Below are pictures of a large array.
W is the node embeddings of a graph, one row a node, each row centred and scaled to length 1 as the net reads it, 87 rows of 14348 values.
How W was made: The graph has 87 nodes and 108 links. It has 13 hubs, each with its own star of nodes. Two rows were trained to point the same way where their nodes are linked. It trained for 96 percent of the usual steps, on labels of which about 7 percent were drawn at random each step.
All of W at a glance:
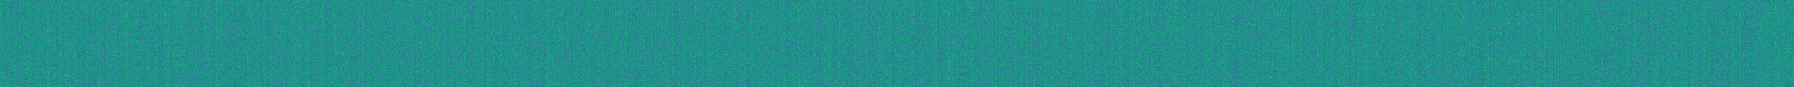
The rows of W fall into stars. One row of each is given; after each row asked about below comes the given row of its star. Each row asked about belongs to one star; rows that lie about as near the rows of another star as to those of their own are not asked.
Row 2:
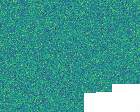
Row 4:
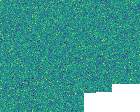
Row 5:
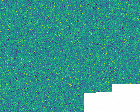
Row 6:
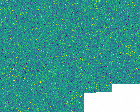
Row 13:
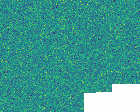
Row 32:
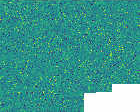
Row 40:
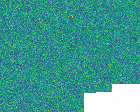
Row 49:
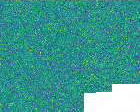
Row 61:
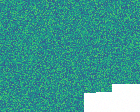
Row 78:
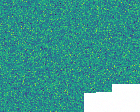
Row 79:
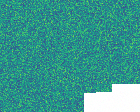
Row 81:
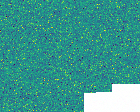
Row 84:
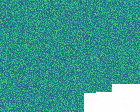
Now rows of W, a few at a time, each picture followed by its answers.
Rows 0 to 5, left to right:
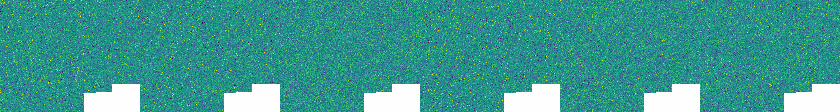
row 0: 61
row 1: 49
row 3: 81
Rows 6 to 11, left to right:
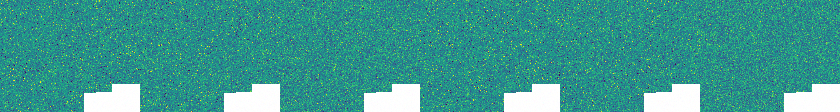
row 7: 6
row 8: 81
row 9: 32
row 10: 81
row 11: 84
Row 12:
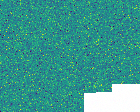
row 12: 61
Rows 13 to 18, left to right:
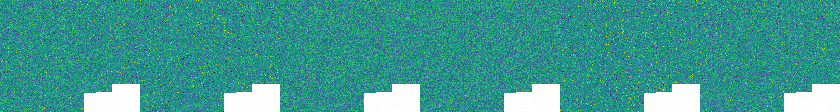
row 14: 13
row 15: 13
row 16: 81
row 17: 2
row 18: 84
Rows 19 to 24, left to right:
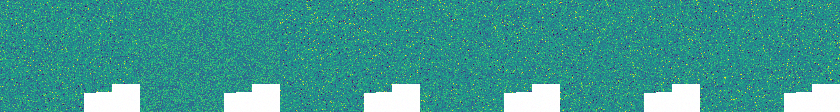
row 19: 79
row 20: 4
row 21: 13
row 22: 4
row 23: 61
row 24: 4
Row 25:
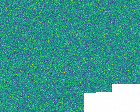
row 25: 2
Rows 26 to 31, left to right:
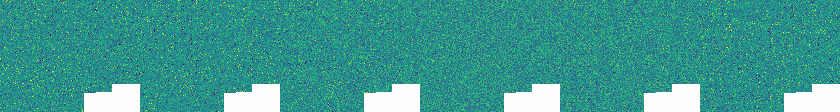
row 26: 6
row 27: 49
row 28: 40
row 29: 6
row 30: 61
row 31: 2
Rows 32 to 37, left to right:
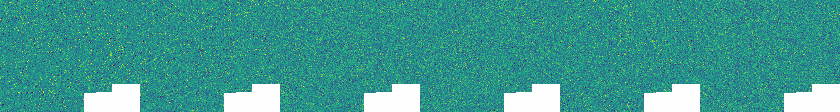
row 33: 84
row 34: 13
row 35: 6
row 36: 81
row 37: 5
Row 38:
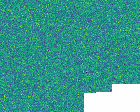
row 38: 81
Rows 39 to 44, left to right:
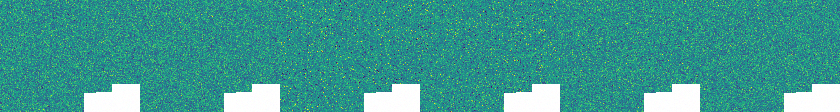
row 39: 6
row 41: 32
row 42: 2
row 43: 79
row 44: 49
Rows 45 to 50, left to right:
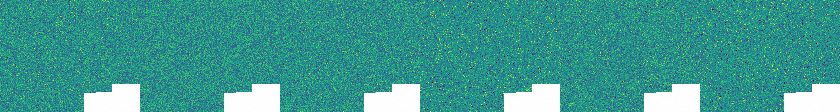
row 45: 5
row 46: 49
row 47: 32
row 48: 61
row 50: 13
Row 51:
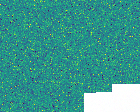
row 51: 2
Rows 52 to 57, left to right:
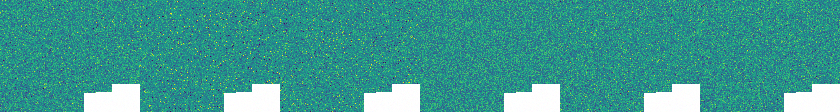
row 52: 84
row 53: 78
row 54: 2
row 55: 2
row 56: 5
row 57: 81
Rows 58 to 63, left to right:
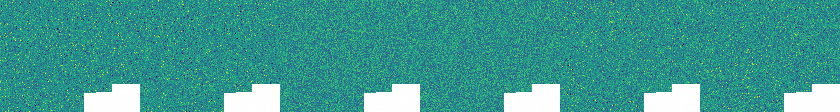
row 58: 78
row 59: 49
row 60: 78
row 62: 61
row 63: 6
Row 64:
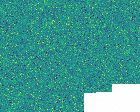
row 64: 2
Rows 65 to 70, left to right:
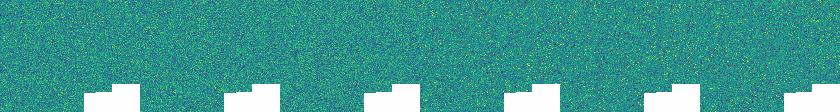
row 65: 84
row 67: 5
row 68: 61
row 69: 13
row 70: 84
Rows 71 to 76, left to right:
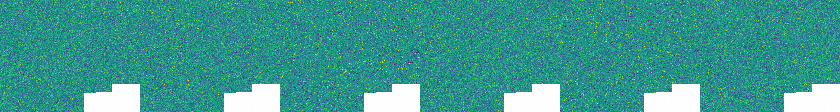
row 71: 78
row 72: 4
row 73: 32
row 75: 81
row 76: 61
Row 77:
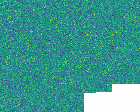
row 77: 6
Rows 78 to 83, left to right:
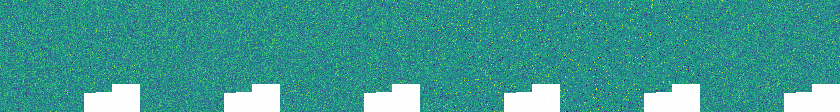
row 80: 84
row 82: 78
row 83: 4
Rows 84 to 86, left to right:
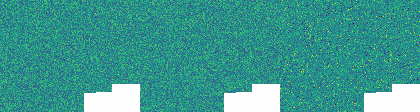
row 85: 32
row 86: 32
